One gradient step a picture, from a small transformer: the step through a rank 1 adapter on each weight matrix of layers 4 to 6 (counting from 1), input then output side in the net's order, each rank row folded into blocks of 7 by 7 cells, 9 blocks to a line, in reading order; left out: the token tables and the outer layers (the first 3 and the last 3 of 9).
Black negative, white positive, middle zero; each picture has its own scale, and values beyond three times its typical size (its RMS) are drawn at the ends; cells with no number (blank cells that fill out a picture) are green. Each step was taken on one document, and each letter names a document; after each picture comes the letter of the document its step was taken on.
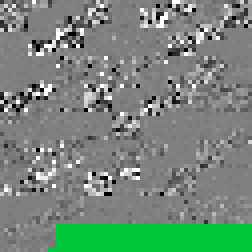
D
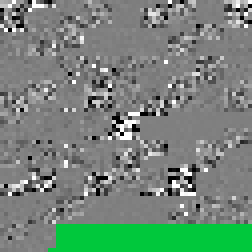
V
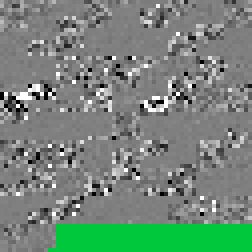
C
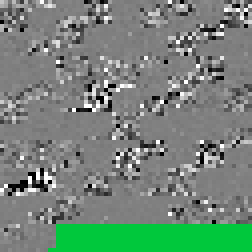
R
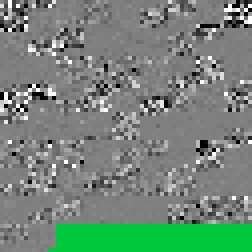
R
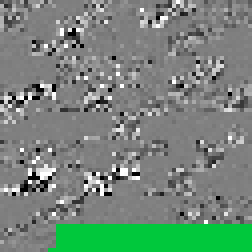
D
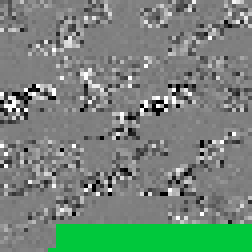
C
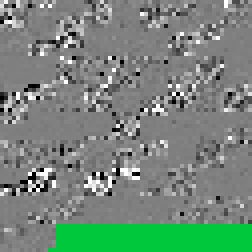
D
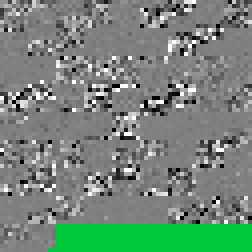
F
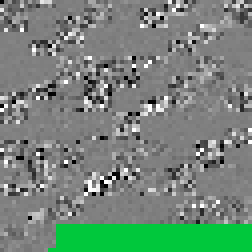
R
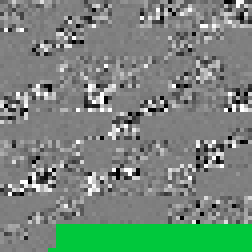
R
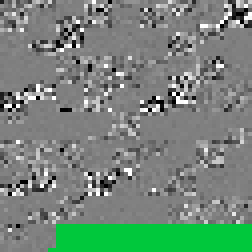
F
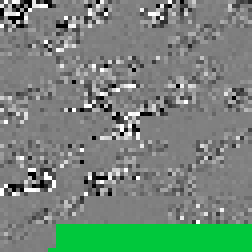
V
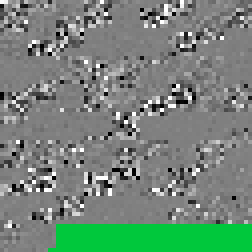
V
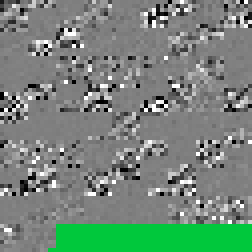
D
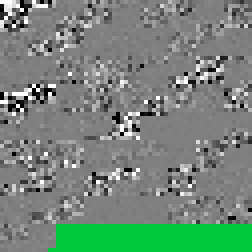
V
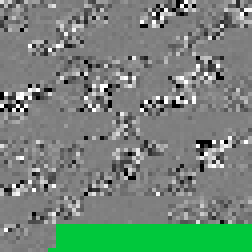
F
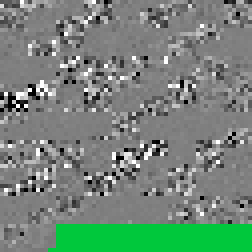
C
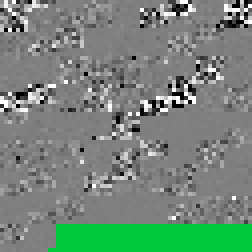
V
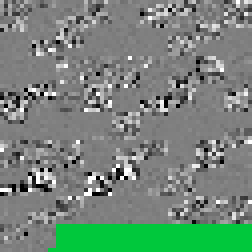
R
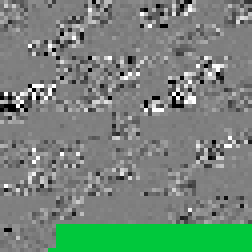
D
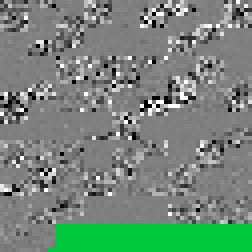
F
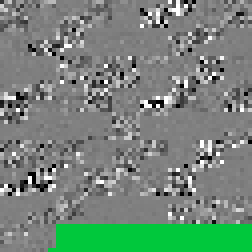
R
